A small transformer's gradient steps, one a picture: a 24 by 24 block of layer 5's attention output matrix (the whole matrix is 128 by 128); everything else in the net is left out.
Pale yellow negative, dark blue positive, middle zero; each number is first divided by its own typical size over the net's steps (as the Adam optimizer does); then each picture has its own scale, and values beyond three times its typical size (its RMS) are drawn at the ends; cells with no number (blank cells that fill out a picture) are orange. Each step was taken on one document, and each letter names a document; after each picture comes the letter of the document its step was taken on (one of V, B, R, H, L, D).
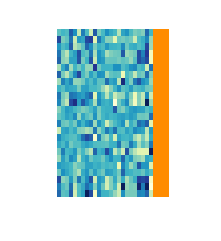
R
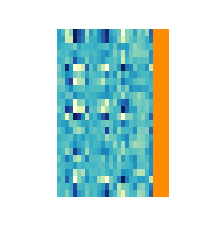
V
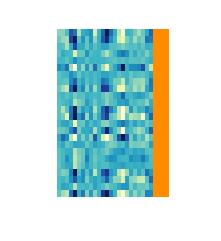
V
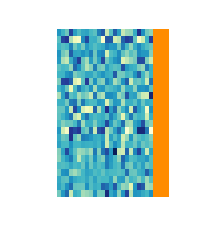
R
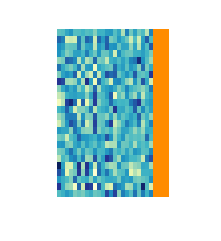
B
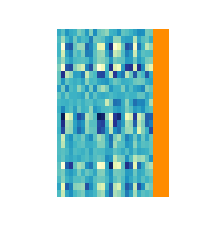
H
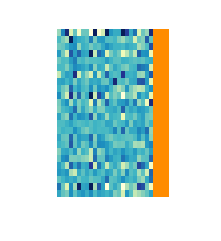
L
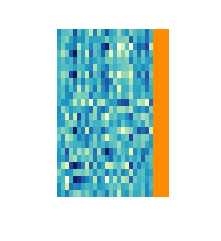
L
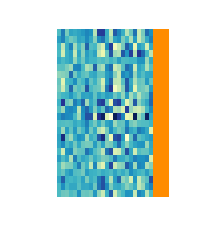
H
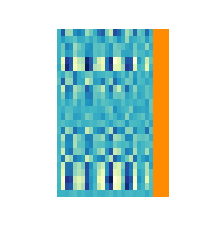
H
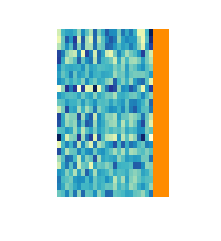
B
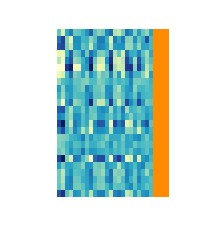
H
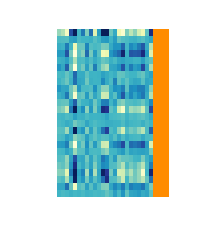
V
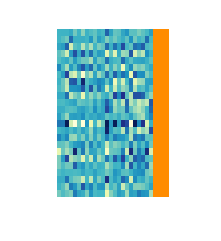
L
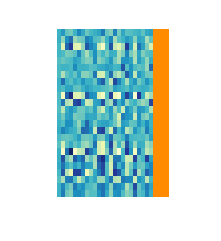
H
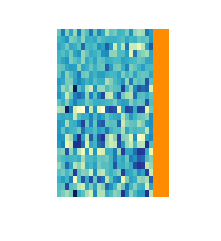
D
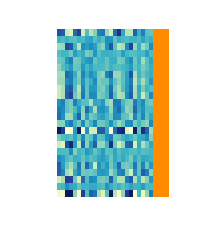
B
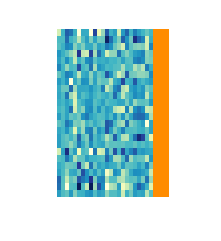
L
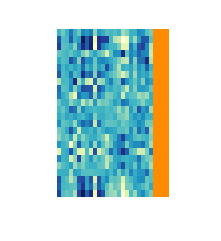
R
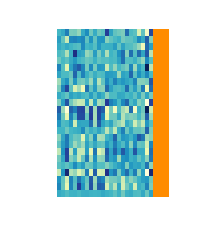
L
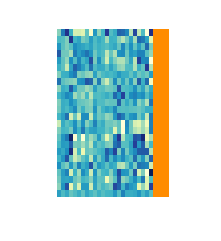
L
